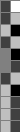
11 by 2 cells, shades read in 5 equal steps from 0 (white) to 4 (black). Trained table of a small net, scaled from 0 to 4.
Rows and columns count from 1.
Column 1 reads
3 3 1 3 2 2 3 1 1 1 1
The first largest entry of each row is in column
1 1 2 1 2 2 1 2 2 2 2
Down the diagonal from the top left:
3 1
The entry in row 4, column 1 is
3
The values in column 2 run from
0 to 4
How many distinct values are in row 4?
2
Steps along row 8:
up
